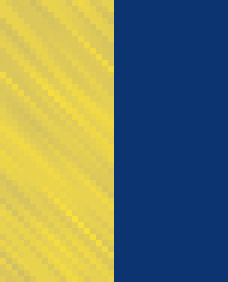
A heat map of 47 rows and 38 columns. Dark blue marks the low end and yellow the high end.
The table splits into one row of 2 panels. Panel 1,1: very high, slanting down to the right, faint in contrast. Panel 1,2: very low, flat.
